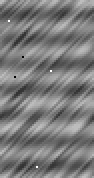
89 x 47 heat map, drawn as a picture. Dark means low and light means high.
The values follow a bell shape. Five lone cells stand out: three far higher and two far lower than their neighbours. No overall slope runs across the table. Stripes running across repeat 7 times from top to bottom.
